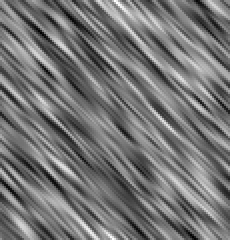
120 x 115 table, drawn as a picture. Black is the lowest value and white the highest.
Histogram: bell-shaped. Odd rows or columns: none. Slope: none. Grain: diagonal, down to the right. Ninth with the lowest average: bottom middle.
